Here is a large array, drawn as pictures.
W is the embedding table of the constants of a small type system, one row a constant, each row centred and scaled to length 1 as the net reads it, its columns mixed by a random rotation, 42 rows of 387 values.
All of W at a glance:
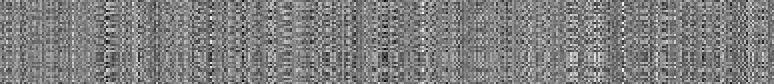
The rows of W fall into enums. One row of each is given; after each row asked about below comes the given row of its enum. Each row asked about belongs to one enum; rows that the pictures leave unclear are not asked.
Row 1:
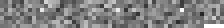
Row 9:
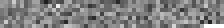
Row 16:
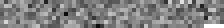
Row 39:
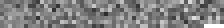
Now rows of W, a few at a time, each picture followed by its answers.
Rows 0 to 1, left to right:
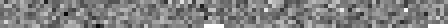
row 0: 16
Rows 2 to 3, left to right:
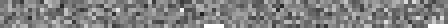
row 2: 1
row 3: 39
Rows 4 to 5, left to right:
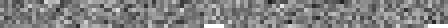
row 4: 1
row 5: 9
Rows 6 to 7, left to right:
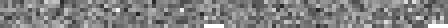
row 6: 1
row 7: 39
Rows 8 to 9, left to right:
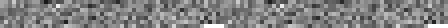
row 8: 9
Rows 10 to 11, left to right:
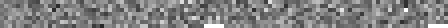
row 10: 39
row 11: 1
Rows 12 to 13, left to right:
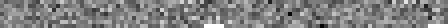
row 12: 39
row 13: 16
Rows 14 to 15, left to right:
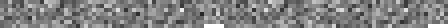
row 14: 1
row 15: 1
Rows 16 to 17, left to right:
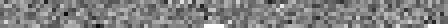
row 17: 9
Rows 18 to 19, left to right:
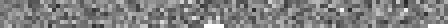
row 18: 39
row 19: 1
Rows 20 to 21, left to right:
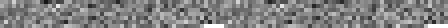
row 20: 9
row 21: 9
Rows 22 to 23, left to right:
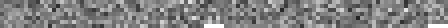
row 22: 39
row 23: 1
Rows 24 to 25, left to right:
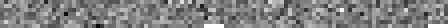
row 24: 16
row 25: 1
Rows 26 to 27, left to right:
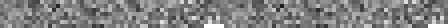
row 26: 39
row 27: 39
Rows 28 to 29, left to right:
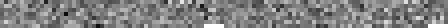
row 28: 16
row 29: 39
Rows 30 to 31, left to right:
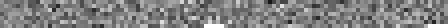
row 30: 39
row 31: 9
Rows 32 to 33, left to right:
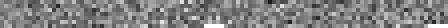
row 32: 39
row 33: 9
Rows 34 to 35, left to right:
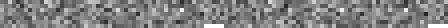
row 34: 1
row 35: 1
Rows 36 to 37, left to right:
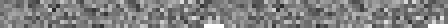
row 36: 39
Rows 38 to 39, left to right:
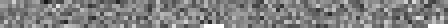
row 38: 9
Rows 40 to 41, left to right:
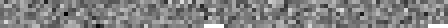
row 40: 16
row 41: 1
